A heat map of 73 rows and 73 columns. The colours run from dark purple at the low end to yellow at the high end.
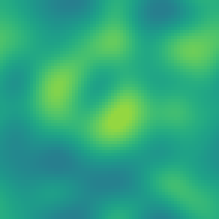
Histogram: bell-shaped. Grain: smooth. Odd rows or columns: none. Ninth with the highest average: centre.
